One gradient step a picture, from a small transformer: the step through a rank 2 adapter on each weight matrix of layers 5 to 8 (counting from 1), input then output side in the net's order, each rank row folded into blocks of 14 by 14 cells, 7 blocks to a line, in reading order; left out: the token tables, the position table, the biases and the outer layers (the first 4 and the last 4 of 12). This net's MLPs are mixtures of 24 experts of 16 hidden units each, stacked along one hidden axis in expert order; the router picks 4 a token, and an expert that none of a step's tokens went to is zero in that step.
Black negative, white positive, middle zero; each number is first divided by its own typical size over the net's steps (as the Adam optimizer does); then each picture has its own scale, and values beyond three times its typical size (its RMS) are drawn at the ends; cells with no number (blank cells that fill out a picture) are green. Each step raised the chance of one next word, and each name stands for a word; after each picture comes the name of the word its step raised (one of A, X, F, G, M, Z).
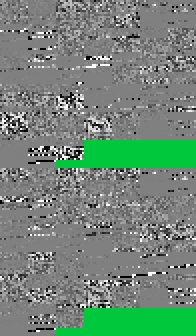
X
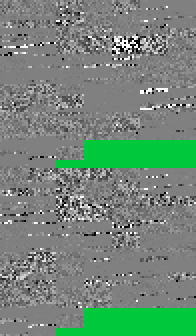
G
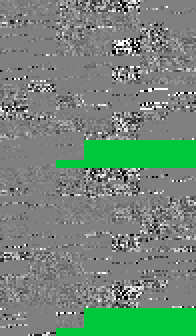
G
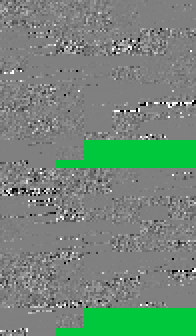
G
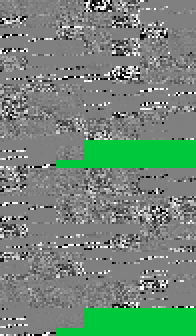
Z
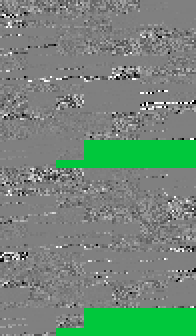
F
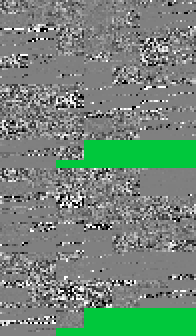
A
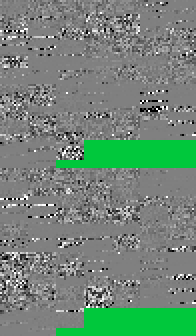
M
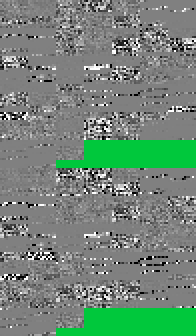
X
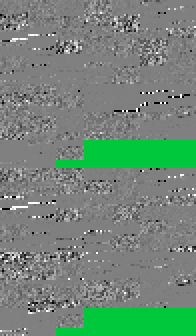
M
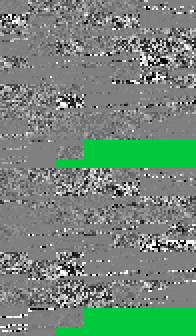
A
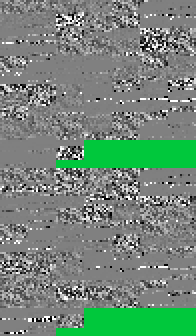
A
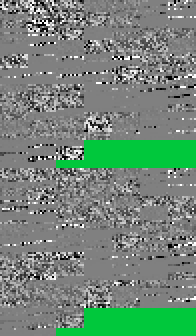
X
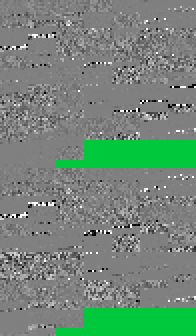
M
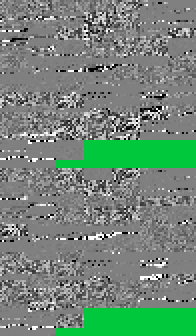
Z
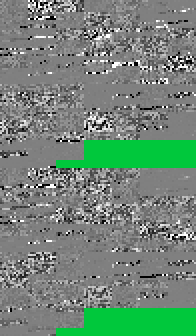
X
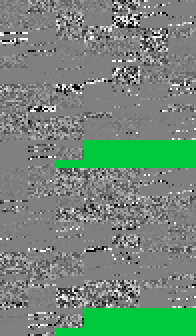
A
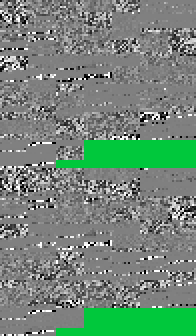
Z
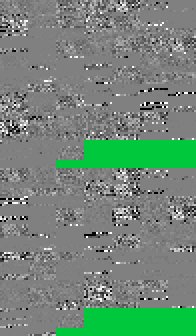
M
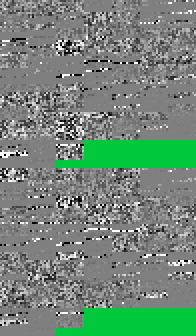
Z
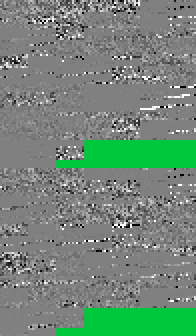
F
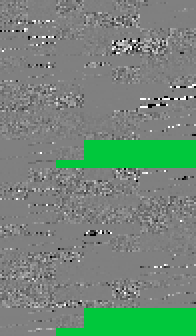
G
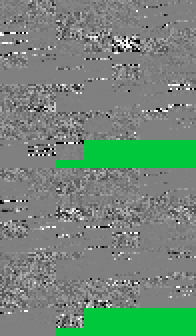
G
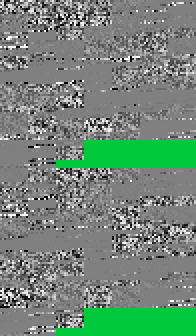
X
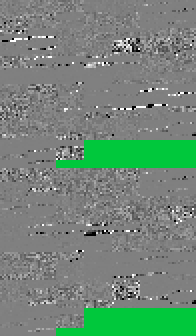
G
